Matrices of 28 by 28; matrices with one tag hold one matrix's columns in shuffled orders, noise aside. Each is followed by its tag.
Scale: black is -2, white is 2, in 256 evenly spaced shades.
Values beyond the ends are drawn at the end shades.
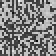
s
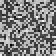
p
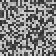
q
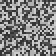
q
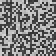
p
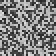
q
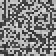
p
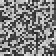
p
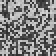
s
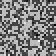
q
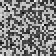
q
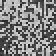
s
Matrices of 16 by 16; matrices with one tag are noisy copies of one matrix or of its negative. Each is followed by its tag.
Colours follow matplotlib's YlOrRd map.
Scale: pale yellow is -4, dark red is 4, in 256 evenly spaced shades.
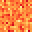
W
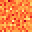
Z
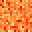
W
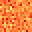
Z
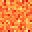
W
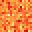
W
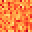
W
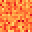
W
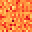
Z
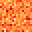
Z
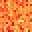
W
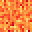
W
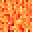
W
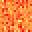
W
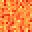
W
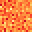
Z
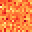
Z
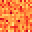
W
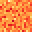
Z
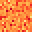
Z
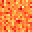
W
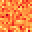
W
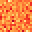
Z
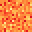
Z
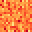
W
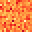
Z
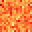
W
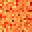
Z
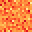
Z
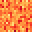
W
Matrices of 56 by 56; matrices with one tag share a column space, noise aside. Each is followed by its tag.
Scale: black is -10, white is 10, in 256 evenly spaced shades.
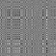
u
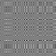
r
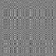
u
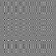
r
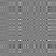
r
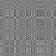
u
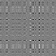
r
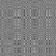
u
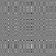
r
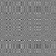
r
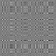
r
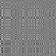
u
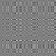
r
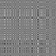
u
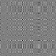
r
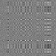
r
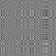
u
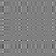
r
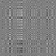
u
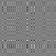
r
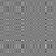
r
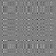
r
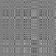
u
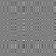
r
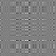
r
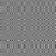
r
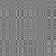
u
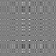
r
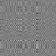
r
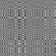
u
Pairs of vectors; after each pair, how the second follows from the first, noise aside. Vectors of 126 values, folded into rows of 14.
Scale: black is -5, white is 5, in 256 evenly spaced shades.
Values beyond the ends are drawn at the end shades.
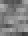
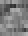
wrapped around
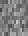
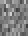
reversed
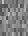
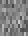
reversed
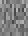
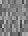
wrapped around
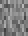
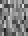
scaled up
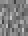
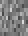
wrapped around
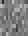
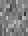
wrapped around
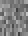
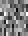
scaled up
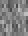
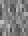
reversed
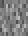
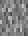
reversed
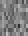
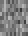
wrapped around
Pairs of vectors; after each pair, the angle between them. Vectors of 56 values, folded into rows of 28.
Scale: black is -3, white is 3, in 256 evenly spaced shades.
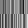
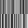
nearly parallel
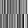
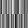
partly opposed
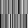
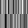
partly aligned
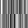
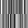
nearly parallel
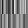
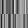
nearly parallel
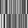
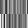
nearly parallel
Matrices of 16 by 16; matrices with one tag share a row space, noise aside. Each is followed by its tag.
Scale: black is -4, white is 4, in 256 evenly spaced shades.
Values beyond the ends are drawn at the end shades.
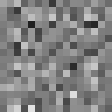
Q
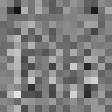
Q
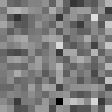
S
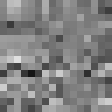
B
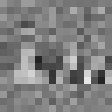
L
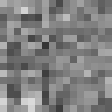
B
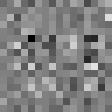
Q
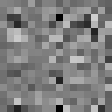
S
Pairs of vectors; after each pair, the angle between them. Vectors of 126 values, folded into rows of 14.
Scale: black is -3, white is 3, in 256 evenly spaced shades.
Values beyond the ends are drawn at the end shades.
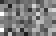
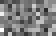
nearly parallel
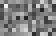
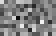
partly aligned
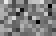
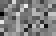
partly opposed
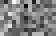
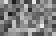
nearly opposite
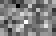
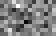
nearly opposite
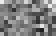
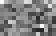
nearly parallel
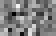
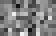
nearly opposite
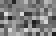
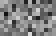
partly opposed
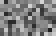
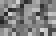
orthogonal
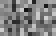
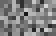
partly opposed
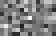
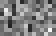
orthogonal
